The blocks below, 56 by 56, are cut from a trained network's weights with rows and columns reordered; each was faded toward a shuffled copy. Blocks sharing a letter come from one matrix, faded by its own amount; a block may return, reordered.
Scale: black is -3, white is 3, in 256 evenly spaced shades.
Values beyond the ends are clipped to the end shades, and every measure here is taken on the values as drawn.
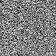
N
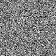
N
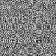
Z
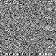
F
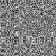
Z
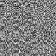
Z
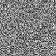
Z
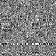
F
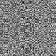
Z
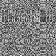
Z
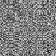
Z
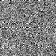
F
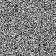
N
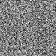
N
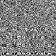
F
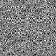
F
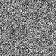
N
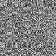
Z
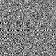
F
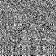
F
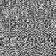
Z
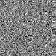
F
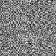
Z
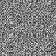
Z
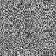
Z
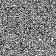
N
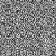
Z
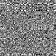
F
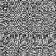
Z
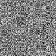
Z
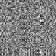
Z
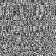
Z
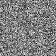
N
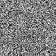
N
